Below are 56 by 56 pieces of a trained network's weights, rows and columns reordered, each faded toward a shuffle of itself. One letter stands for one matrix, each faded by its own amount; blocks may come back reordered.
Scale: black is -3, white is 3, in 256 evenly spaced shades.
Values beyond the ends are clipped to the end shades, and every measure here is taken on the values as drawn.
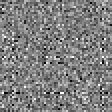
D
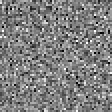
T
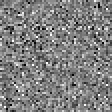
T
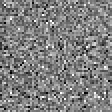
D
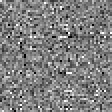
D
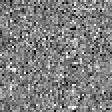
T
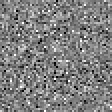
T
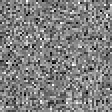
T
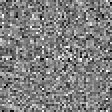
D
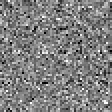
T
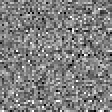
D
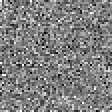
T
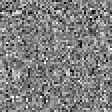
T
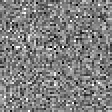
D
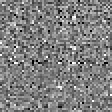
D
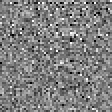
D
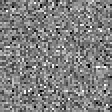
D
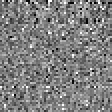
D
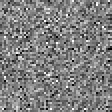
D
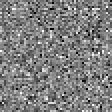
T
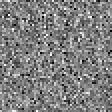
T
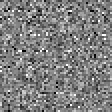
D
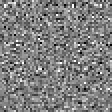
D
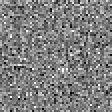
D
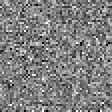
D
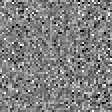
T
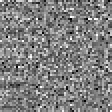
D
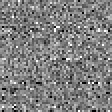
D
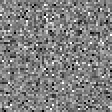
T
